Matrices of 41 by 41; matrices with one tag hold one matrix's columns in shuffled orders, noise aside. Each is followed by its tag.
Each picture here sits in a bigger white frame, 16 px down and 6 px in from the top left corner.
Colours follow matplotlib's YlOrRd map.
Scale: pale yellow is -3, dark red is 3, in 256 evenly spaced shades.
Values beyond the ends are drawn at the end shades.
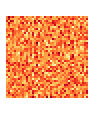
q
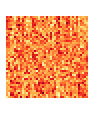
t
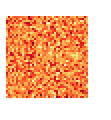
q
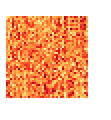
t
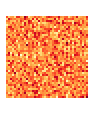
q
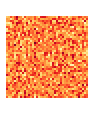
q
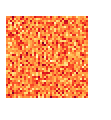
q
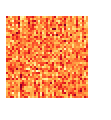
t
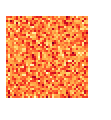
q
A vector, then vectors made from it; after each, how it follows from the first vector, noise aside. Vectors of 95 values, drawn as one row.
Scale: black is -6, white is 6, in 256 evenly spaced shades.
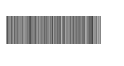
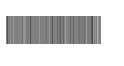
partly zeroed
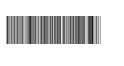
scaled up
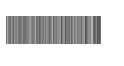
negated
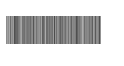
reversed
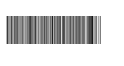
scaled up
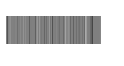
partly zeroed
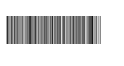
scaled up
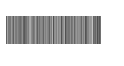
negated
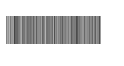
reversed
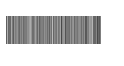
negated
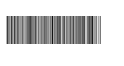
scaled up
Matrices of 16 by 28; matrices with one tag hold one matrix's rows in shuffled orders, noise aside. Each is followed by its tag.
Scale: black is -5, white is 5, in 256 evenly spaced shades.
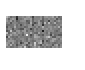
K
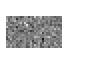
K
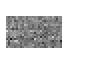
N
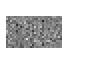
K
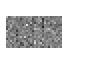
K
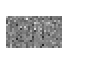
K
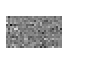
N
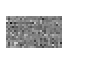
N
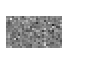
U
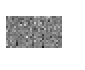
K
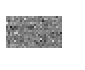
N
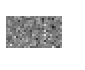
U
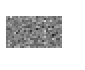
U
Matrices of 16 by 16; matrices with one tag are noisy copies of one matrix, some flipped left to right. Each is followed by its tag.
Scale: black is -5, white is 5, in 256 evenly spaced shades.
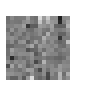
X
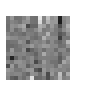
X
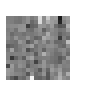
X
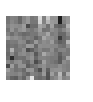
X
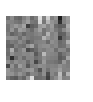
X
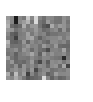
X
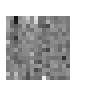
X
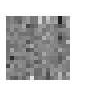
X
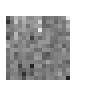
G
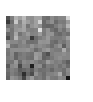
G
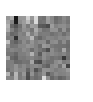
X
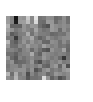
X
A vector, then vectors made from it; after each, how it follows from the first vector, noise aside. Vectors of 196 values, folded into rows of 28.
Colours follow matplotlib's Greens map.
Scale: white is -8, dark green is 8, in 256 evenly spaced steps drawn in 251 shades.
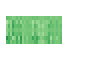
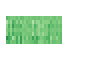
copied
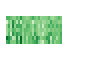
scaled up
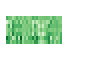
scaled up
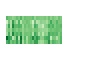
scaled up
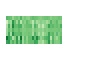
scaled up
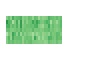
wrapped around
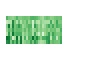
scaled up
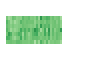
wrapped around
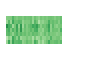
wrapped around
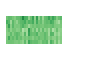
wrapped around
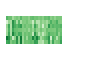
scaled up
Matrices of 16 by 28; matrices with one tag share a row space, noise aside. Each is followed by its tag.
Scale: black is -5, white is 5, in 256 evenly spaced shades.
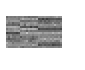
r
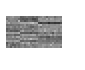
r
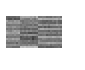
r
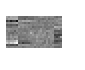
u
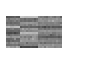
r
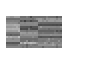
r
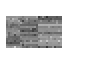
r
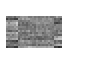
u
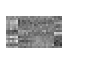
u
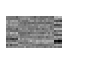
u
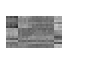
u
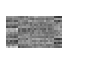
u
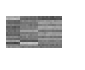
r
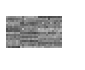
r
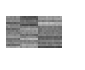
r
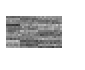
r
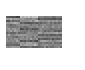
r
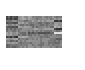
u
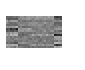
u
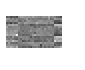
u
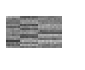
r
